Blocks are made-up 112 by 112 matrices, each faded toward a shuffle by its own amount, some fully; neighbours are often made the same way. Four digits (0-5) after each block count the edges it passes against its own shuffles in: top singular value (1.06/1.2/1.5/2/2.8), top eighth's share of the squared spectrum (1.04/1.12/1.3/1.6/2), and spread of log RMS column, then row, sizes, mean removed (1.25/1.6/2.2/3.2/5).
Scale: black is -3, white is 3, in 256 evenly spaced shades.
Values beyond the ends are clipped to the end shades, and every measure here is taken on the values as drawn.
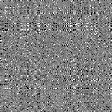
5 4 2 3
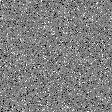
0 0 0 0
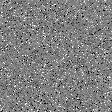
0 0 0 0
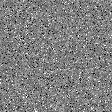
0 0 0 0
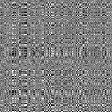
5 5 4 4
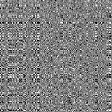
5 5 4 4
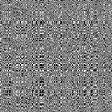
5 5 4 4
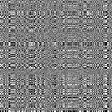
5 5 4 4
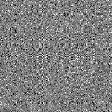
4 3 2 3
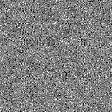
4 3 1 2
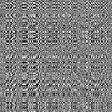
5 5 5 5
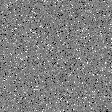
0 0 0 0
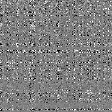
2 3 4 4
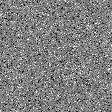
1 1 0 0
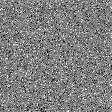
2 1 0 0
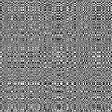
5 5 4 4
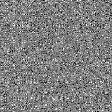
4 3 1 2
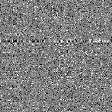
4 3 1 2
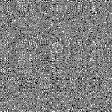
4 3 2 2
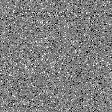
3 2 1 1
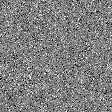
2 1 0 0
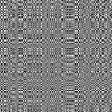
5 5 5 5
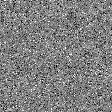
3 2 0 0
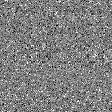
3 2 0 1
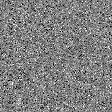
3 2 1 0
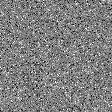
2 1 0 0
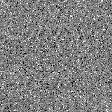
3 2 0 0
